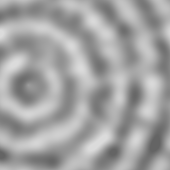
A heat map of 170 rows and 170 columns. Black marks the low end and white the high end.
Ninth with the lowest average: bottom right. Odd rows or columns: none. Grain: smooth. Rings: centred on the middle left. Slope: none.
